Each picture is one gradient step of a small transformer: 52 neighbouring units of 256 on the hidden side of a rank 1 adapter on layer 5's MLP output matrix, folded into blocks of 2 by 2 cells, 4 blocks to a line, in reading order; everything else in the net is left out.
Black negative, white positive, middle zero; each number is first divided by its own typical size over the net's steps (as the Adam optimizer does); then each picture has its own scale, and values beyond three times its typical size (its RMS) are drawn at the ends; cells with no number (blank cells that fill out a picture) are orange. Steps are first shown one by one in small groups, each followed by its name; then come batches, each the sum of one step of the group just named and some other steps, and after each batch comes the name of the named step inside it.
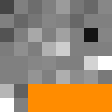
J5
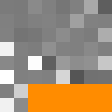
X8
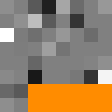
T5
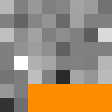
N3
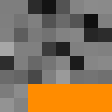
X8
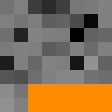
J5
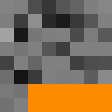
T5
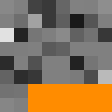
T5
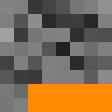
T5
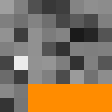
N3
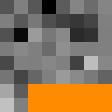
J5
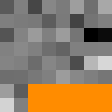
J5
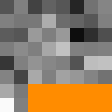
J5
